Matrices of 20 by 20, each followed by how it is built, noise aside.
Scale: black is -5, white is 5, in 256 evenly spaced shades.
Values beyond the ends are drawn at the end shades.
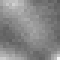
smooth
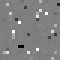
sparse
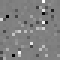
sparse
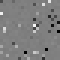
sparse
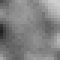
smooth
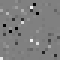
sparse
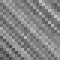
Toeplitz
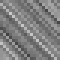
Toeplitz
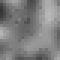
smooth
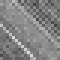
Toeplitz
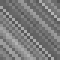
Toeplitz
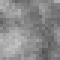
smooth
